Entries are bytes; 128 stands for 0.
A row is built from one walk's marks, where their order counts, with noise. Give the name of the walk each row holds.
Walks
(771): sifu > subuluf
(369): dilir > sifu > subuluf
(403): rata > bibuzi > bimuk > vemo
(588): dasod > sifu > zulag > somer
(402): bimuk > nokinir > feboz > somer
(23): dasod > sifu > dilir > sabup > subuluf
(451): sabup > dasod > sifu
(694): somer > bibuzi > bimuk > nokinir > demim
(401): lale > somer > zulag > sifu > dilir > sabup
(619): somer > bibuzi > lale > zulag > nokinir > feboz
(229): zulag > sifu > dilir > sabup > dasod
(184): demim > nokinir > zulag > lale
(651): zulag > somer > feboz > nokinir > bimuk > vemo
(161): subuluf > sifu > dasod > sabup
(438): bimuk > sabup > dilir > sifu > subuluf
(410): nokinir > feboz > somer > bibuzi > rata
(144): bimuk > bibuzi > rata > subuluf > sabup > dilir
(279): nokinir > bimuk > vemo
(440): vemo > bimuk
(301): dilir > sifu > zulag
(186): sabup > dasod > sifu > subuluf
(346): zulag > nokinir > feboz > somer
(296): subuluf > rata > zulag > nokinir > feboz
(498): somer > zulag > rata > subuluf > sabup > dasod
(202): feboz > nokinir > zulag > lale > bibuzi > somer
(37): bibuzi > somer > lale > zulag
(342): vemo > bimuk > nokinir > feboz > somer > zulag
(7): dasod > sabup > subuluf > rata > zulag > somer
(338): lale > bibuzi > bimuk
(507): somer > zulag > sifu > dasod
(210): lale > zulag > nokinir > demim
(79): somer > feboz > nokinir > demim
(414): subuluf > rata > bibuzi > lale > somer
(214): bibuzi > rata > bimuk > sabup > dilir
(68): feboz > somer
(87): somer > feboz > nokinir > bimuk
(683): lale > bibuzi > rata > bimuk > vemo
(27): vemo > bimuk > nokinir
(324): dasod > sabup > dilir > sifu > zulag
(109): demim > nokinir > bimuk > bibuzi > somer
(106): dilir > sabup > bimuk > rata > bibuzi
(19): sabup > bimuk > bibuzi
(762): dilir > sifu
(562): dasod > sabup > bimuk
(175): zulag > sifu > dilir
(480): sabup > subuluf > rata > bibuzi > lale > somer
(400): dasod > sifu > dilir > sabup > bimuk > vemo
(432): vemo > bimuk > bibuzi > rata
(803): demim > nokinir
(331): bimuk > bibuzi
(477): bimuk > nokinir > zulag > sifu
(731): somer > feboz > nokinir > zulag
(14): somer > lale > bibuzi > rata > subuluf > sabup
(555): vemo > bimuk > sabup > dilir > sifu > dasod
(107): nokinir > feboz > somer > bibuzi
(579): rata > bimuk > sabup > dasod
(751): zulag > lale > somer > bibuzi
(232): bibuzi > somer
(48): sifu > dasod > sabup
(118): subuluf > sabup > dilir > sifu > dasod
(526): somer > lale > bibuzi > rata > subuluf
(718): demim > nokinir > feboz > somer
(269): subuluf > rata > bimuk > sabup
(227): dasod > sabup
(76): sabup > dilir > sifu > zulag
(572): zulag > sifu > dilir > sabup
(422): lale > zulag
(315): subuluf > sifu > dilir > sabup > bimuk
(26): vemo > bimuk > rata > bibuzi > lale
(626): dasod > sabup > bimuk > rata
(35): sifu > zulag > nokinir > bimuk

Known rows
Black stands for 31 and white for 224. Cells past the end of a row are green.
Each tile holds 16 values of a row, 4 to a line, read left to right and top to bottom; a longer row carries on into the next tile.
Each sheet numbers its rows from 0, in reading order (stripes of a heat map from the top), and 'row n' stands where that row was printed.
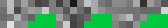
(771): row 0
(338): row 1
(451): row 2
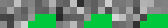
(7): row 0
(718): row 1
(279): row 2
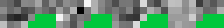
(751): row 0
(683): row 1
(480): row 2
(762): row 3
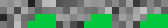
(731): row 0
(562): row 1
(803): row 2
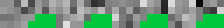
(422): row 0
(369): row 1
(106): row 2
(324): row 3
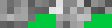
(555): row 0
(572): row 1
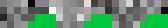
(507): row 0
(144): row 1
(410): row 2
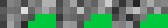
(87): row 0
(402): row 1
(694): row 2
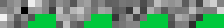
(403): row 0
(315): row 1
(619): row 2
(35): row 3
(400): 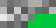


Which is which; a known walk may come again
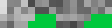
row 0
(572)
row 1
(579)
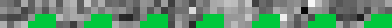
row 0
(37)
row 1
(626)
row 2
(232)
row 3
(87)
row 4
(762)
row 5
(403)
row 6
(202)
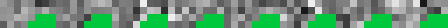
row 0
(23)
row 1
(651)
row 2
(14)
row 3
(400)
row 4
(186)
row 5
(26)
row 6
(7)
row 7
(301)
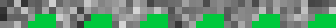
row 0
(718)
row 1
(440)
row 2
(438)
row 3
(498)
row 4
(184)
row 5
(118)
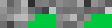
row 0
(229)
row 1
(451)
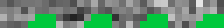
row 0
(227)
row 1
(751)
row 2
(342)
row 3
(269)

